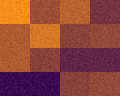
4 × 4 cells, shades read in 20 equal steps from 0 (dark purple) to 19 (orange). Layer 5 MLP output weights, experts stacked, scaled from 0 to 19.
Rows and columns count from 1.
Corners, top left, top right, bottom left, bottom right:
19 6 0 9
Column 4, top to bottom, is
6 9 4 9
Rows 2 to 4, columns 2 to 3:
16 8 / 8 4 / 0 8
